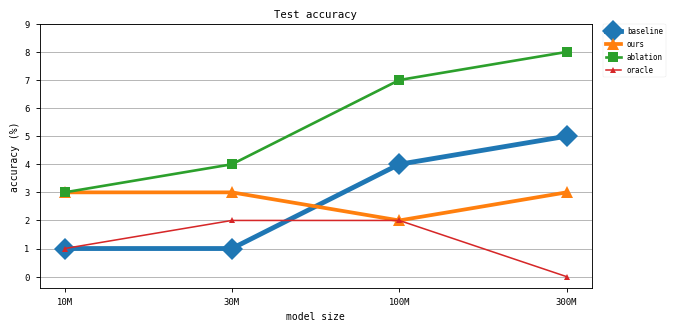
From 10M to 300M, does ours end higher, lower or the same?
the same
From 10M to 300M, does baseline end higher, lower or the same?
higher
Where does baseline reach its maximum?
300M
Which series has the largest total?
ablation
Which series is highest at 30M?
ablation
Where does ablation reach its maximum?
300M
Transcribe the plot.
Title: Test accuracy
x-axis: model size, ticks 10M 30M 100M 300M
y-axis: accuracy (%), ticks 0 1 2 3 4 5 6 7 8 9
Legend: baseline, ours, ablation, oracle
Values:
baseline: 1 1 4 5
ours: 3 3 2 3
ablation: 3 4 7 8
oracle: 1 2 2 0
